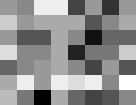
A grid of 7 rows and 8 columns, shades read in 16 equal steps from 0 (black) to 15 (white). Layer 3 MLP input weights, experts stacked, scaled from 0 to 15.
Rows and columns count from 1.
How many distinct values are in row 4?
6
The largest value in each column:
13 14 14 14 13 14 9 15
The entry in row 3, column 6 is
1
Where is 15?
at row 6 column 8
